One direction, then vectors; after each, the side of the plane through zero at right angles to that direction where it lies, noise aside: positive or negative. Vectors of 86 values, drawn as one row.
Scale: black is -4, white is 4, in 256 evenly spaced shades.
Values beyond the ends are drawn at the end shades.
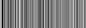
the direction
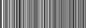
negative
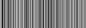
positive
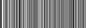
negative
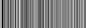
positive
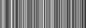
negative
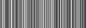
negative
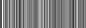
negative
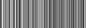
negative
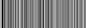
positive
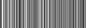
negative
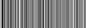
positive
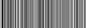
positive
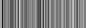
positive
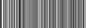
negative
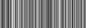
positive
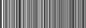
negative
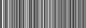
negative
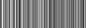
negative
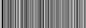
positive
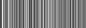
negative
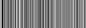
positive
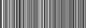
negative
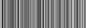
positive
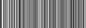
negative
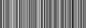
negative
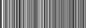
negative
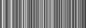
negative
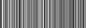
negative
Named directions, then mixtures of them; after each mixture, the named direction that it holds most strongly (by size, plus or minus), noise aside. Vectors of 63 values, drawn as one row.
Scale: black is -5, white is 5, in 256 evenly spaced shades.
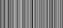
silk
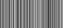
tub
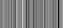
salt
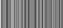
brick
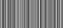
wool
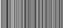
brick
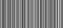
wool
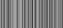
silk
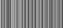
brick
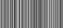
tub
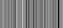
salt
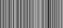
tub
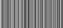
brick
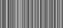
wool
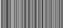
brick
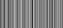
silk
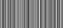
wool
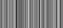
wool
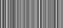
wool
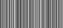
tub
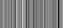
salt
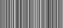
tub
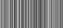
tub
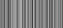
silk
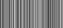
tub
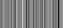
salt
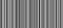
wool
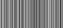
tub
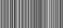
tub
